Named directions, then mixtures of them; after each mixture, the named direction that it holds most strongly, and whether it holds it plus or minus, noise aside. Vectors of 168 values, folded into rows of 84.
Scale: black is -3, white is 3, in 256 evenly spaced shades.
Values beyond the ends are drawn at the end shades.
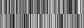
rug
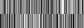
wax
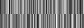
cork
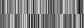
rug, minus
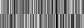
cork, minus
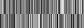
wax, plus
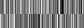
wax, minus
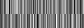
cork, plus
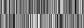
rug, plus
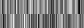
rug, minus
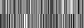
wax, plus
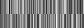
cork, plus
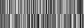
cork, plus
